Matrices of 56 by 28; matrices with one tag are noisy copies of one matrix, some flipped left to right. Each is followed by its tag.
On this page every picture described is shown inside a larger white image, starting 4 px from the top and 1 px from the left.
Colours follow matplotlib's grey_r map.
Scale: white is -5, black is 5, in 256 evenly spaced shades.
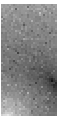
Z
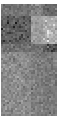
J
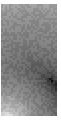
Z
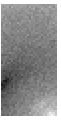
Z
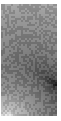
Z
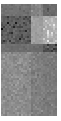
J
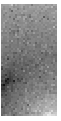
Z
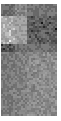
J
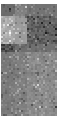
J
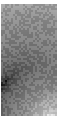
Z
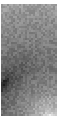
Z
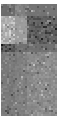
J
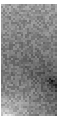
Z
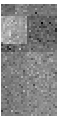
J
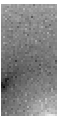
Z
